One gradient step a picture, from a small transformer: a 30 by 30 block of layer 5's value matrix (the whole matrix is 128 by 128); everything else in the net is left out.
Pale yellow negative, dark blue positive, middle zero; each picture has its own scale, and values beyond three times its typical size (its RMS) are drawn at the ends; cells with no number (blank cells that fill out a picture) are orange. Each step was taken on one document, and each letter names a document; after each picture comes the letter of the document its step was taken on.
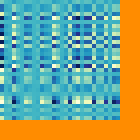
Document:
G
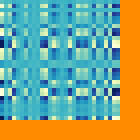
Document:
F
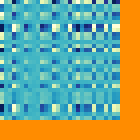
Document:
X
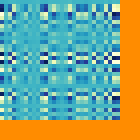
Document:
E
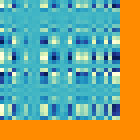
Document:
E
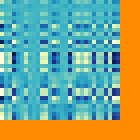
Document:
F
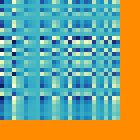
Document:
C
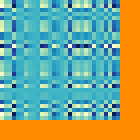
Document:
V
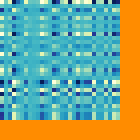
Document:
X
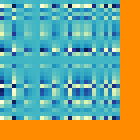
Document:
V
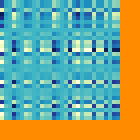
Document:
G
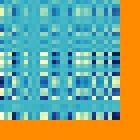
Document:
F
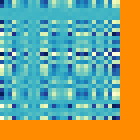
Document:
E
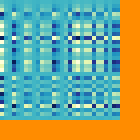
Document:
G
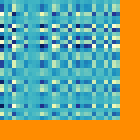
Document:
C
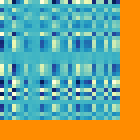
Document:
X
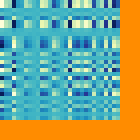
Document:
V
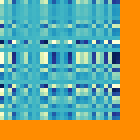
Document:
F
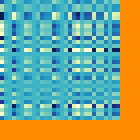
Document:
G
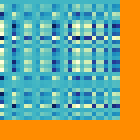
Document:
G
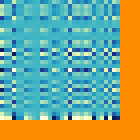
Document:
V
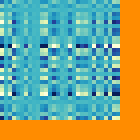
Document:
F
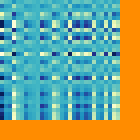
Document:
C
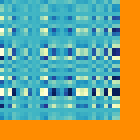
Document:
F
